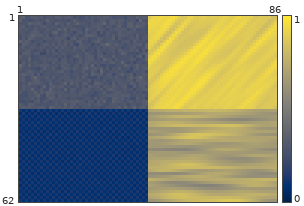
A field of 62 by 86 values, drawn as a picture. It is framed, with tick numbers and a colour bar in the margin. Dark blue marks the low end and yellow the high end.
It is made of 2 by 2 panels. Panel 1,1: low, fine-grained, faint in contrast. Panel 1,2: very high, slanting up to the right, faint in contrast. Panel 2,1: very low, checkered, faint in contrast. Panel 2,2: high, streaked across.
